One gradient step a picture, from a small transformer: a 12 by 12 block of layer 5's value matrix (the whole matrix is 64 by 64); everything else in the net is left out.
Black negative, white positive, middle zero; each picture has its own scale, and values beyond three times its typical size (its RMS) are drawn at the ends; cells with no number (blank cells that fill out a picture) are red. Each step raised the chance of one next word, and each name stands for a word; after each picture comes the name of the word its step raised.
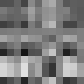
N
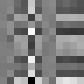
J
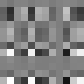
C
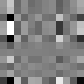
J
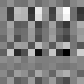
C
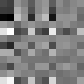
C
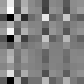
J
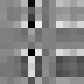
N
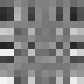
C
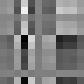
J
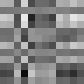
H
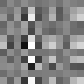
H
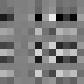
H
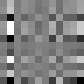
J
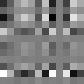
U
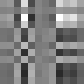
H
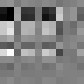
C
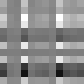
H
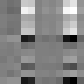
J
